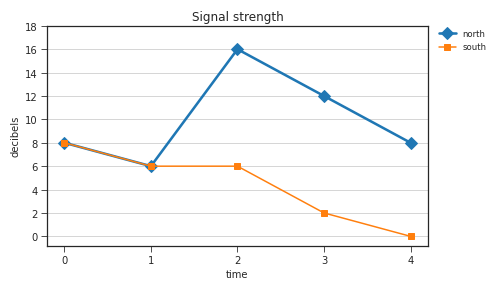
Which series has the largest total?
north
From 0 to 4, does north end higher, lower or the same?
the same
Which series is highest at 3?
north
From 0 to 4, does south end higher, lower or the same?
lower
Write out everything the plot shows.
Title: Signal strength
x-axis: time, ticks 0 1 2 3 4
y-axis: decibels, ticks 0 2 4 6 8 10 12 14 16 18
Legend: north, south
Values:
north: 8 6 16 12 8
south: 8 6 6 2 0
